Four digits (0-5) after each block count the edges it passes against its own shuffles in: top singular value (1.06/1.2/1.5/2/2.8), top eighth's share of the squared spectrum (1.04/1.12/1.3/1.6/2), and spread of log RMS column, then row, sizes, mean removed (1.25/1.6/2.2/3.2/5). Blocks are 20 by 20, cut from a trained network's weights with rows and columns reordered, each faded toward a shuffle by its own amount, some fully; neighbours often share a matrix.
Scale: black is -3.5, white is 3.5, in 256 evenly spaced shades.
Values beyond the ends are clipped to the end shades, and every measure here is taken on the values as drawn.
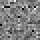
2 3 0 1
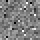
0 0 0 0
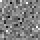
0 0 0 0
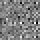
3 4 1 1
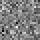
2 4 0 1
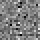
1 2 1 0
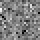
0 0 0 0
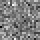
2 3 0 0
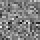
2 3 0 1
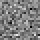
1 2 0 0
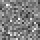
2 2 0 0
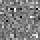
2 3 1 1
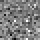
0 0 0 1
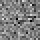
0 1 0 1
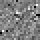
1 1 0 0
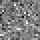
0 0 0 0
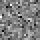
0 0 0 0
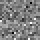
0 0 0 0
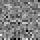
3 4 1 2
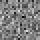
1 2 0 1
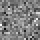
1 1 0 1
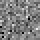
0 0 0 0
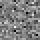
1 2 0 0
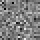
1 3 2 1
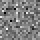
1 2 0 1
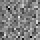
2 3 1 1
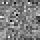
1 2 0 0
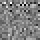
3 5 0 2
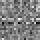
3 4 1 2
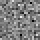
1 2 0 0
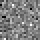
1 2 0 0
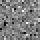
0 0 1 0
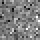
0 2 0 0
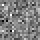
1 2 0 1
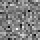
0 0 0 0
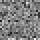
2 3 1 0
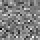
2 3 0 2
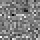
2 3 0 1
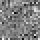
2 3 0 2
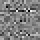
3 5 0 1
